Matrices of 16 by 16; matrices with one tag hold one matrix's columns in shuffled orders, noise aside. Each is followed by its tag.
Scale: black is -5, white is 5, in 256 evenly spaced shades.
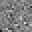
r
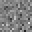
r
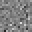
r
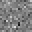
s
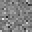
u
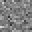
s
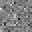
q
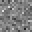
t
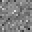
t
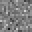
t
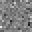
s
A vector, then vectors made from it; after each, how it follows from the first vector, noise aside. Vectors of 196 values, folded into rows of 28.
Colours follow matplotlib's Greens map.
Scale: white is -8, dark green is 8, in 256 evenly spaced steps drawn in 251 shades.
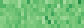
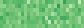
negated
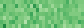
reversed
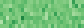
wrapped around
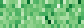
scaled up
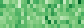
scaled up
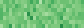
wrapped around
